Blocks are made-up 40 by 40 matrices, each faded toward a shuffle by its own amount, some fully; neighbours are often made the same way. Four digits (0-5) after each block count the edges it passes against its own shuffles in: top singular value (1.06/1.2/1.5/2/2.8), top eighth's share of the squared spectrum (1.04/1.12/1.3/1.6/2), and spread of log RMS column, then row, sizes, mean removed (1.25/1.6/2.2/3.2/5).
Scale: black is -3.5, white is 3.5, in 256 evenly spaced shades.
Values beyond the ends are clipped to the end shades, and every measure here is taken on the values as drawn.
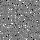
0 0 0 0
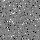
0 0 0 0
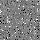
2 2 1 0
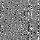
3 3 2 0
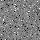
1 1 0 0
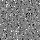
1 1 0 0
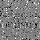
3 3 1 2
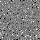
1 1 0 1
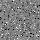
0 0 0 0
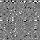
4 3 1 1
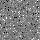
0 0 0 0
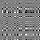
5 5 3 4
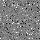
2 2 0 1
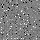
0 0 0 0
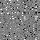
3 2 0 1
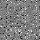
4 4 2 1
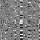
4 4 2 2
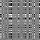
5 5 4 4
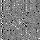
4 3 1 0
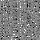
3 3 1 1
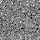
0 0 0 0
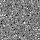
0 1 0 0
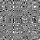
4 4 2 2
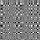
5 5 3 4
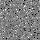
1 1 0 0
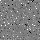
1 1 0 0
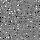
1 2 1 1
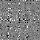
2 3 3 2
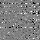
2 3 2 2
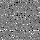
3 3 0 1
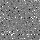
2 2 0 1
